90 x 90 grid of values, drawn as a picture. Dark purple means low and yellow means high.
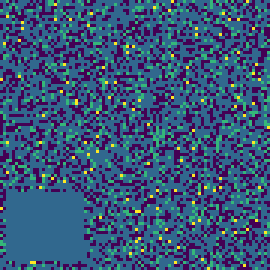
The bottom left is the calmest part. No row or column stands out. An odd patch, calmer than its surroundings, sits in the bottom left. No regular stripes run through it. Overall the values sit about 30% of the way up the scale. No overall slope runs across the table. Fine speckle covers the field.
